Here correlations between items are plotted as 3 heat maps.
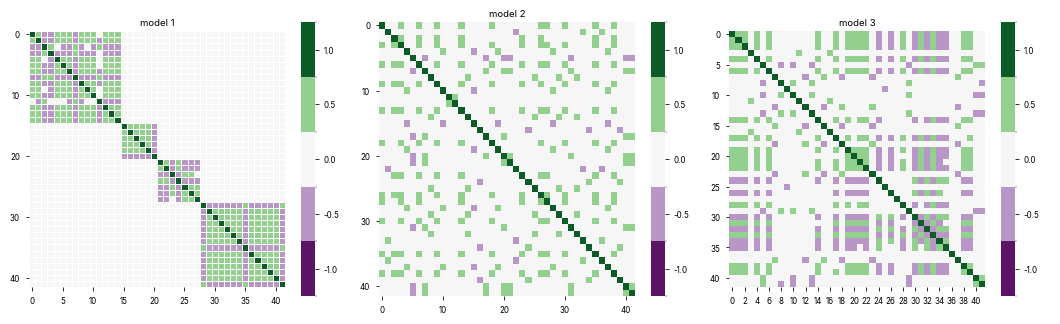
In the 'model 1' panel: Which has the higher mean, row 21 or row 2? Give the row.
21
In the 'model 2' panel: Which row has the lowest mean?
5
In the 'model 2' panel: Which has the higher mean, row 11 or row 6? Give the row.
6
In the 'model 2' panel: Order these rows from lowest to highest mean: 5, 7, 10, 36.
5, 36, 10, 7
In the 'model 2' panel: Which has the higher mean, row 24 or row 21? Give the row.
21
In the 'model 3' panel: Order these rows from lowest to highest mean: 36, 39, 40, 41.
41, 40, 36, 39
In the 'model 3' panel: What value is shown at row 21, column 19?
0.5
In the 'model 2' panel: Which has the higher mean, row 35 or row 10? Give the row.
35
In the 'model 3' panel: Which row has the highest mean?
21
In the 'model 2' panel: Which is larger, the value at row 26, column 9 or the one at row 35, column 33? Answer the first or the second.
the first
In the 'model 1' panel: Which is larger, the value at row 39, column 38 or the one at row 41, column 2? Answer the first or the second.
the first
